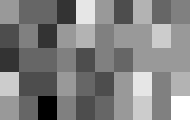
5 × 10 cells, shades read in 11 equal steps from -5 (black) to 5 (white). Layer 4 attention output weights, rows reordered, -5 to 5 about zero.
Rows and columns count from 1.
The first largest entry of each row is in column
5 9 8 8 10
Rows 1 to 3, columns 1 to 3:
1 -1 -1 / -2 0 -3 / -3 -1 -1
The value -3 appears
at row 1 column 4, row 2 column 3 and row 3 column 1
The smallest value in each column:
-3 -2 -5 -3 -2 -2 -2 1 -1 0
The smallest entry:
-5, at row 5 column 3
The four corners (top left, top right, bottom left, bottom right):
1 0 1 5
